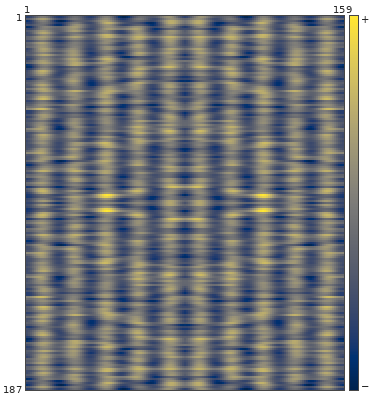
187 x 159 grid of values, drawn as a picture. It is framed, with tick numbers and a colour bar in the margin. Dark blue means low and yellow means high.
Slope: none. Average level on the scale: 40%. Mirror symmetry: left to right and top to bottom. Stripes: upright, repeating 10 times.
